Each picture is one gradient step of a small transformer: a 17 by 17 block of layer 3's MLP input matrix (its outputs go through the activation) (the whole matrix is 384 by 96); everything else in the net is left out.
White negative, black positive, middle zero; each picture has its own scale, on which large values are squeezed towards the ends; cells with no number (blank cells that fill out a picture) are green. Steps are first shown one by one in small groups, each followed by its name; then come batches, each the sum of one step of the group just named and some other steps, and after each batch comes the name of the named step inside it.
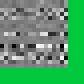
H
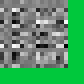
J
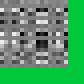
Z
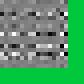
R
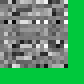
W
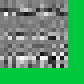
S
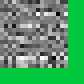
S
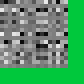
Z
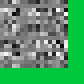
H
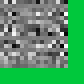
R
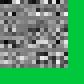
S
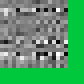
S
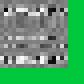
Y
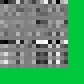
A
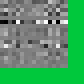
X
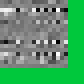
Y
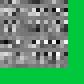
Y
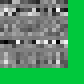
A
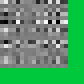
X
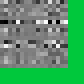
X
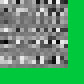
Y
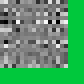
X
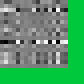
A
